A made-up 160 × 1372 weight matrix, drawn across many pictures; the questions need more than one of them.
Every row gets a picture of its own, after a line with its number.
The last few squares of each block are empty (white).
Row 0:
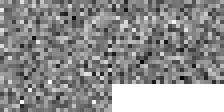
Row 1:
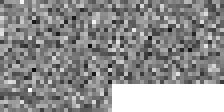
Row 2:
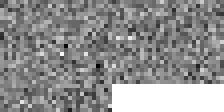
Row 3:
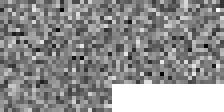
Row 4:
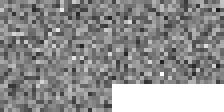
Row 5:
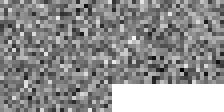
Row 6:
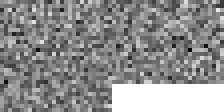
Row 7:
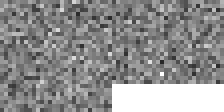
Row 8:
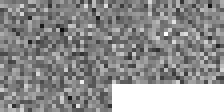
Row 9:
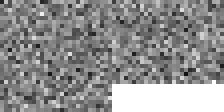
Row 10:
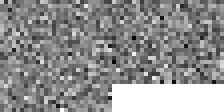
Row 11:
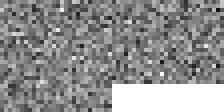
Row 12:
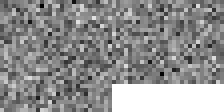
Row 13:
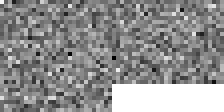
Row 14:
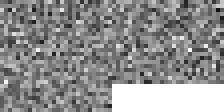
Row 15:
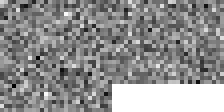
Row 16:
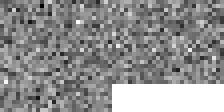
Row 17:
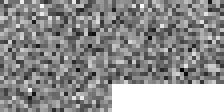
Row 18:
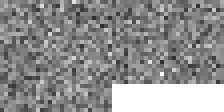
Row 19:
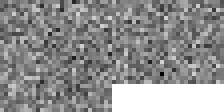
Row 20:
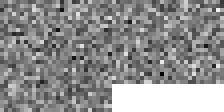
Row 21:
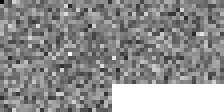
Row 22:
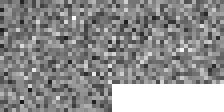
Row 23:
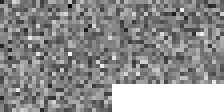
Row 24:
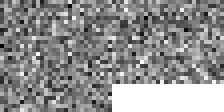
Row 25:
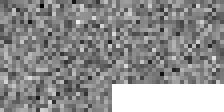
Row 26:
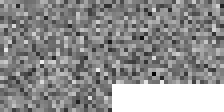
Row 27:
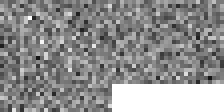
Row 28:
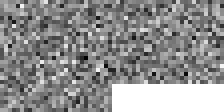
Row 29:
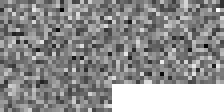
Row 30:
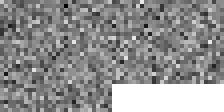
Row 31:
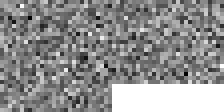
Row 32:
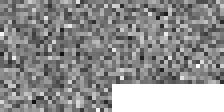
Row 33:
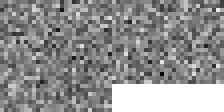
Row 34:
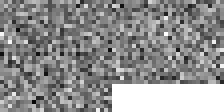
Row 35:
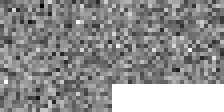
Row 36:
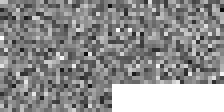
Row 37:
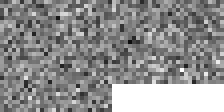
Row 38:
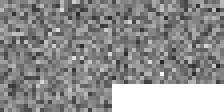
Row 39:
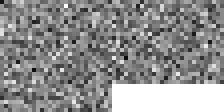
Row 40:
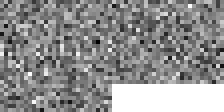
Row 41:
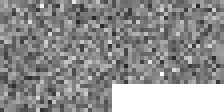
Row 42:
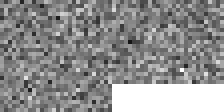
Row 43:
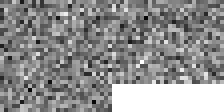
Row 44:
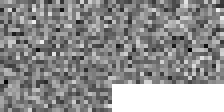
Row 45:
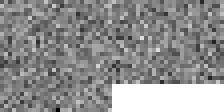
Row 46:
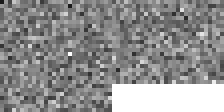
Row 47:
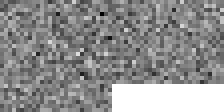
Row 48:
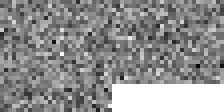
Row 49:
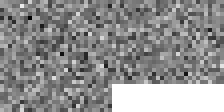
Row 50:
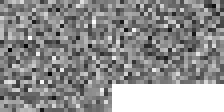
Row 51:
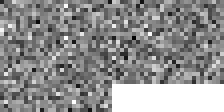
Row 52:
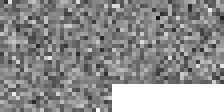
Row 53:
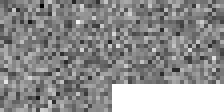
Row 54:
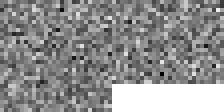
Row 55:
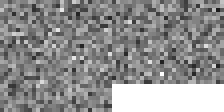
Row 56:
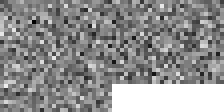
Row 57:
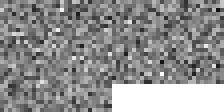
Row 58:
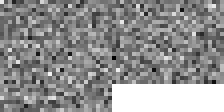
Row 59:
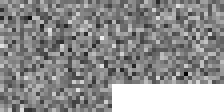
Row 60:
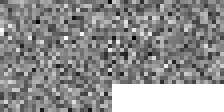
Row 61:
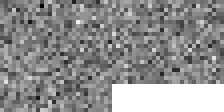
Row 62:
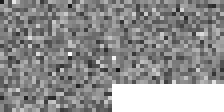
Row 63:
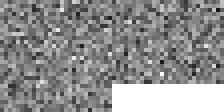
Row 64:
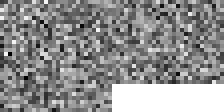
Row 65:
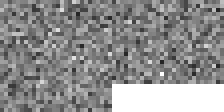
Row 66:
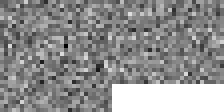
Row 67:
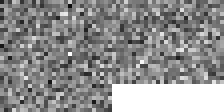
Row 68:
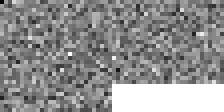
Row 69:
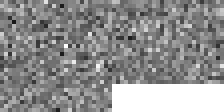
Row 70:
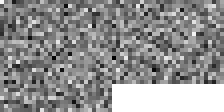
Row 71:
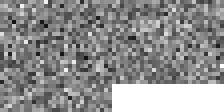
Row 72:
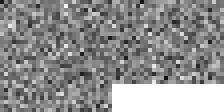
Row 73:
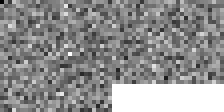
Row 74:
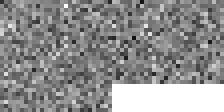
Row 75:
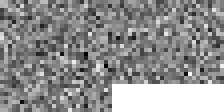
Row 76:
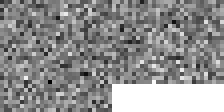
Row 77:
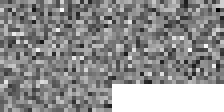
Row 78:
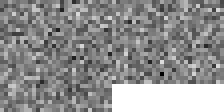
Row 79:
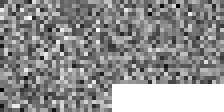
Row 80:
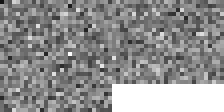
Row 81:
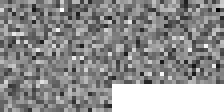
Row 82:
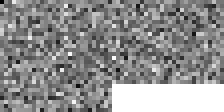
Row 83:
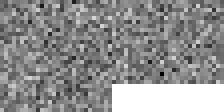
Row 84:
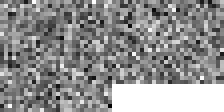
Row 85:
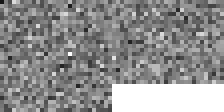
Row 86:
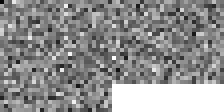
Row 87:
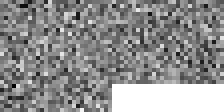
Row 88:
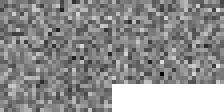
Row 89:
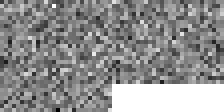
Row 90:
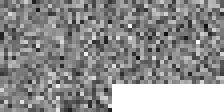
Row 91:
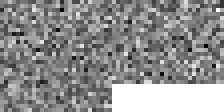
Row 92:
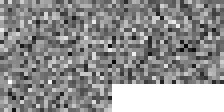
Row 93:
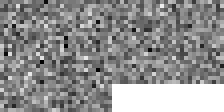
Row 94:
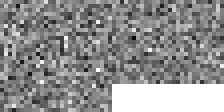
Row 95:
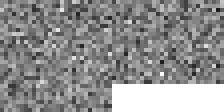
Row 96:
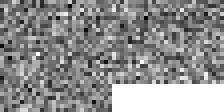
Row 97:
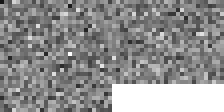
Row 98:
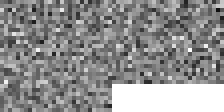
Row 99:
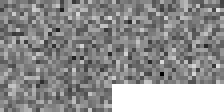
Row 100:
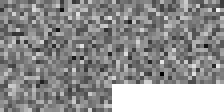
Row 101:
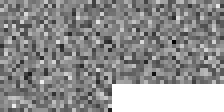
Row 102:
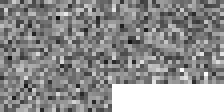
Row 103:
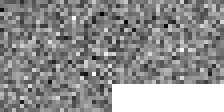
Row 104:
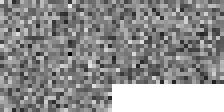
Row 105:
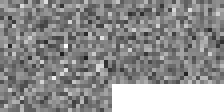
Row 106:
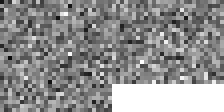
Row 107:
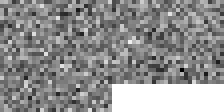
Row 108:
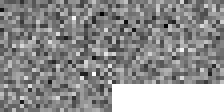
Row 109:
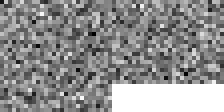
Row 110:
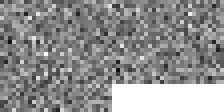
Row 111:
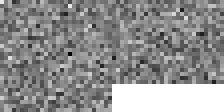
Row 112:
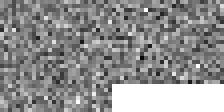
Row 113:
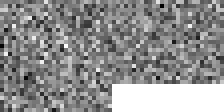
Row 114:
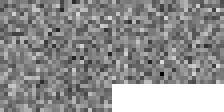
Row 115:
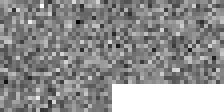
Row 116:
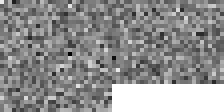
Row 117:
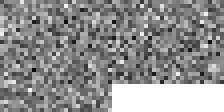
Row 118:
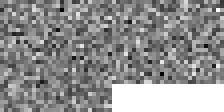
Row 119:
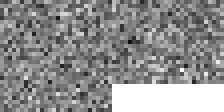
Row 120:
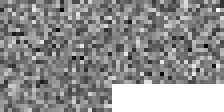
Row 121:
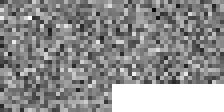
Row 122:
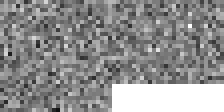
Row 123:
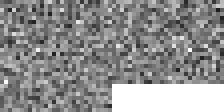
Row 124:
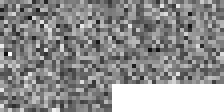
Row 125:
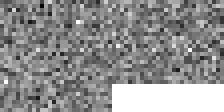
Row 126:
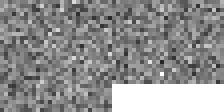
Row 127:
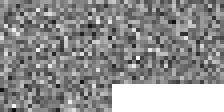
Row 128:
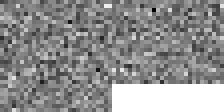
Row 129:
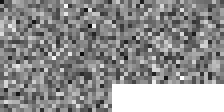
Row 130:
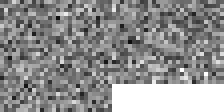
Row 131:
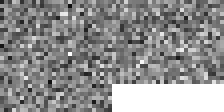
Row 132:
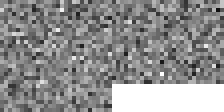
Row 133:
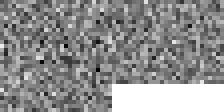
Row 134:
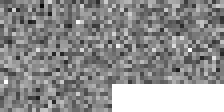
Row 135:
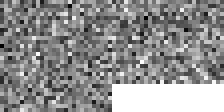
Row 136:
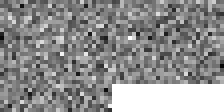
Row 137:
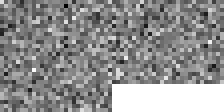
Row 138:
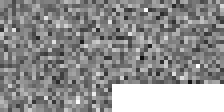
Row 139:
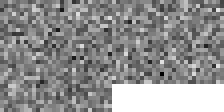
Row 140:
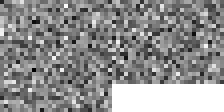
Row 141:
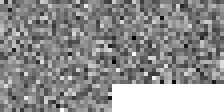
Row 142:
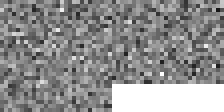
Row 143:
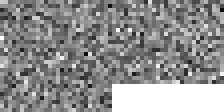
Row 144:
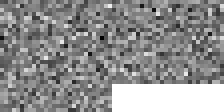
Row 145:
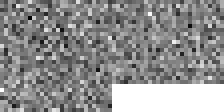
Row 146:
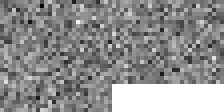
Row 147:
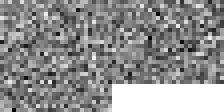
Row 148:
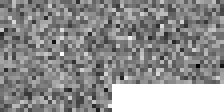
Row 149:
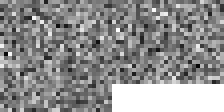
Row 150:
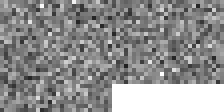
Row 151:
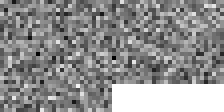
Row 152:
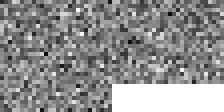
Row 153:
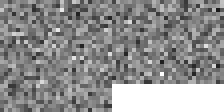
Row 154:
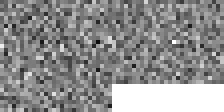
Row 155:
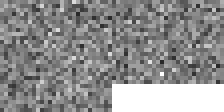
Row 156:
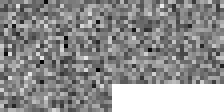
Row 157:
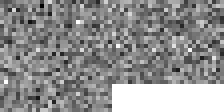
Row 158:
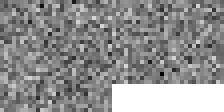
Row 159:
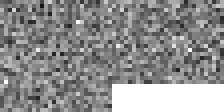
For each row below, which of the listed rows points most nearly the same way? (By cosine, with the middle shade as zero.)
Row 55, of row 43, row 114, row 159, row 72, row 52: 159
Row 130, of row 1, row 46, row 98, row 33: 46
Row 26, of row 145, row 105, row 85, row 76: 105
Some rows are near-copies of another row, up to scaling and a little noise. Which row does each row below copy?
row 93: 156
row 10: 141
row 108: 103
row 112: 138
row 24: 135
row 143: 36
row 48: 148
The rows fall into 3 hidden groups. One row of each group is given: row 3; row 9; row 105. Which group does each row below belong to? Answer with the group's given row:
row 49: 105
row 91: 3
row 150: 3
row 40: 105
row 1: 9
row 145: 105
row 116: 9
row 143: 105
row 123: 3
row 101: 105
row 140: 9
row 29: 3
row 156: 105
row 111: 9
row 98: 3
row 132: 3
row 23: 9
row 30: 9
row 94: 105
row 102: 9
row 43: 9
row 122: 105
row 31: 105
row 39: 9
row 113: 105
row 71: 105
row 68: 9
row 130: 9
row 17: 9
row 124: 105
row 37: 9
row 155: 3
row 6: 3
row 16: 3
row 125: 3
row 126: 3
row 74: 9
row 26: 105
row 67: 9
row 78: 3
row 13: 9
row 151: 9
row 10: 9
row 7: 3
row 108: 9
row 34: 105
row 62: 9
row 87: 105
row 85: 9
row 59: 105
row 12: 3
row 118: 3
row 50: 9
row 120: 3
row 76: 9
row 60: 9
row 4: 3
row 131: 9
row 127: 105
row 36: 105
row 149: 105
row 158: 3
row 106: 9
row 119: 9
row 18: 3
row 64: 105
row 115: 3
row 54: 3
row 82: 9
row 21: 9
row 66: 105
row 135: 9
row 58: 9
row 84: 105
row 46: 9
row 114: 3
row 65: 3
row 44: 3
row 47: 9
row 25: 3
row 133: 105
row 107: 9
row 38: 3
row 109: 9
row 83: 3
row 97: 9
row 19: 3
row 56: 9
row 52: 105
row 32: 105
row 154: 105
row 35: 3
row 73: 9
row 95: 3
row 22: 9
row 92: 9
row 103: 9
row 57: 3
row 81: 3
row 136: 105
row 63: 3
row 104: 9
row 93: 105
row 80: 9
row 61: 3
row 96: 9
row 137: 9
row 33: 3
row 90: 105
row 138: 105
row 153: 3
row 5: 9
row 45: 105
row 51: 9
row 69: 105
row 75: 105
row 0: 9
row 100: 3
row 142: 3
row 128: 105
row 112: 105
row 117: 9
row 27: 105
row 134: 3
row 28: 105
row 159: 3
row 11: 3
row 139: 3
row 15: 105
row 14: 3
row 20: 3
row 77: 3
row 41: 3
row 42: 9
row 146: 3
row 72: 9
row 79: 105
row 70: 9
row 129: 9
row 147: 9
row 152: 9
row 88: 3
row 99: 3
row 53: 3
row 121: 105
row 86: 9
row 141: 9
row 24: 9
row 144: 105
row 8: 105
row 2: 105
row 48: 105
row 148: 105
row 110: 105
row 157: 3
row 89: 105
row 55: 3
